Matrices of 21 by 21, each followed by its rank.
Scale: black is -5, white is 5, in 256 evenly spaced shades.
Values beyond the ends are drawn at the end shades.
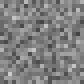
full rank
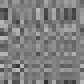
two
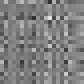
two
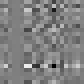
two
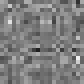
three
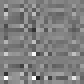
two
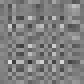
two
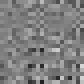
three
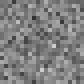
full rank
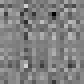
three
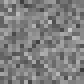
full rank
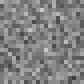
full rank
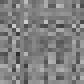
three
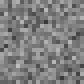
full rank
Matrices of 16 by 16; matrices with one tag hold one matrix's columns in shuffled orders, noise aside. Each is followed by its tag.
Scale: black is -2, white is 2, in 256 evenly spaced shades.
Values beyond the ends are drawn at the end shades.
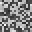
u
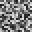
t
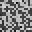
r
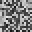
r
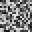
t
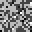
u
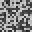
r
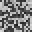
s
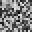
s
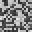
r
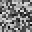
s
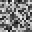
t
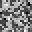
s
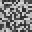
t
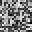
r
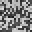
s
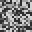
r
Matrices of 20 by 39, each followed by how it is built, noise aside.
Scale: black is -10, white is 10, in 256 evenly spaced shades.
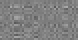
low rank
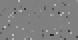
sparse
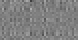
low rank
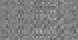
low rank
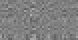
low rank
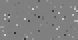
sparse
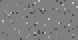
sparse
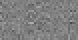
low rank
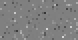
sparse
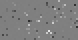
sparse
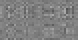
low rank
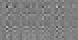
low rank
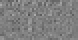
low rank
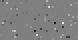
sparse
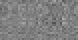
low rank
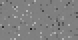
sparse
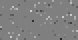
sparse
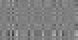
low rank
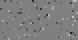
sparse
